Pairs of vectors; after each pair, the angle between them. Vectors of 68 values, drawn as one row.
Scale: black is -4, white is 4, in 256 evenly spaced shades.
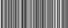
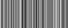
nearly parallel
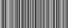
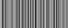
nearly parallel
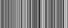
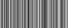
orthogonal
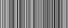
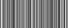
partly aligned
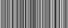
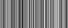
orthogonal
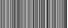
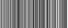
nearly parallel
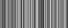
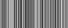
orthogonal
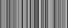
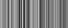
partly opposed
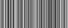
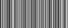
orthogonal
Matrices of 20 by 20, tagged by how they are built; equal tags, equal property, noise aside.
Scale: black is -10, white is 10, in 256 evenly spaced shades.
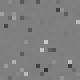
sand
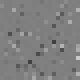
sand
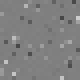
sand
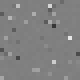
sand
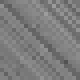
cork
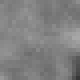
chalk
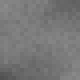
chalk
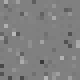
sand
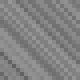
cork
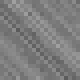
cork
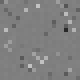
sand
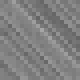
cork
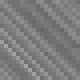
cork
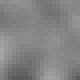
chalk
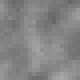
chalk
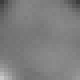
chalk
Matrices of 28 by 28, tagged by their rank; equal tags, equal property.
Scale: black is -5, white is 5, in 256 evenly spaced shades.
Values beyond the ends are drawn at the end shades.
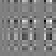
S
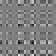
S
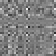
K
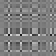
S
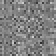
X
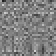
X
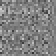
X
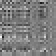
K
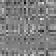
K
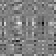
K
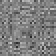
X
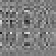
K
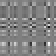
S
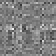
X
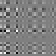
S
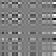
S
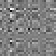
K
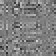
X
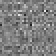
X
